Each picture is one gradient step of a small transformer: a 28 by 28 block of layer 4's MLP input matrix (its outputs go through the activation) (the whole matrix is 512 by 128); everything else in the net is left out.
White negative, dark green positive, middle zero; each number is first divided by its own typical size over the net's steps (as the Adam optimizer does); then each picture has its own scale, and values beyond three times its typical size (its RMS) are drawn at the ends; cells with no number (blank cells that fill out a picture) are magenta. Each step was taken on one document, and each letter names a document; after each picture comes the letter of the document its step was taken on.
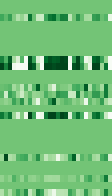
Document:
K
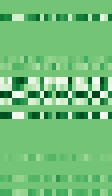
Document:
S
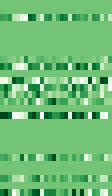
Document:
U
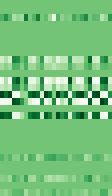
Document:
S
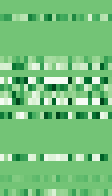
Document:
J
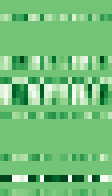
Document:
U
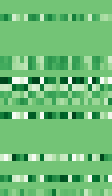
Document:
U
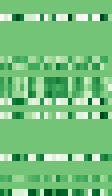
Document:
J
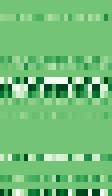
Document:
J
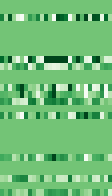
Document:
K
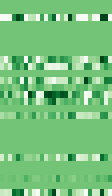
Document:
J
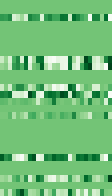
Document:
K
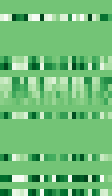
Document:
U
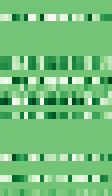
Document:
U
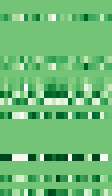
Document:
S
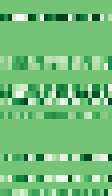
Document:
K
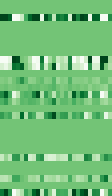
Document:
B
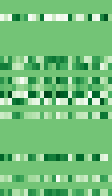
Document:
J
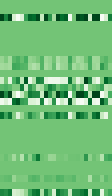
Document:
J
